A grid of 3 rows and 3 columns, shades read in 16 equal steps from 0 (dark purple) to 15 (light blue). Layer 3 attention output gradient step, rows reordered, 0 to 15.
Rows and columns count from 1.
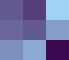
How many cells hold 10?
1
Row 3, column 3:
0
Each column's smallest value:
6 4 0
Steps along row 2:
down up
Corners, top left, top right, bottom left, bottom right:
6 15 10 0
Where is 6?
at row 1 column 1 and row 2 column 2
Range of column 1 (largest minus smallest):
4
